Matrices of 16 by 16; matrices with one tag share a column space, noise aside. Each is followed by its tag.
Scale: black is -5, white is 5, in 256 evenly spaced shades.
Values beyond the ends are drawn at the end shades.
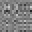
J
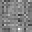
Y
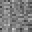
Y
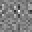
J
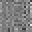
Y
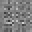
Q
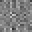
Y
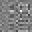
J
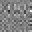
J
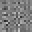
Q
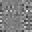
J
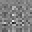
Q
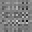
Q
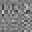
J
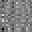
Y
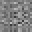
Q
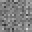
Y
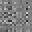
Q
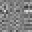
J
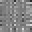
Y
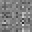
Q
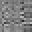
Q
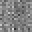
Y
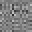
J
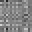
Y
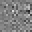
J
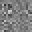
J
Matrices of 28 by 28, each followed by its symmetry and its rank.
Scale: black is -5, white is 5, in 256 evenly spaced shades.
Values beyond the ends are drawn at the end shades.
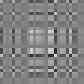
symmetric, rank one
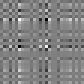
symmetric, rank one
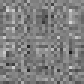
neither, rank five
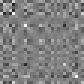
symmetric, rank three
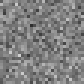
neither, full rank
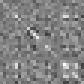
symmetric, rank five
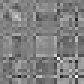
symmetric, rank three
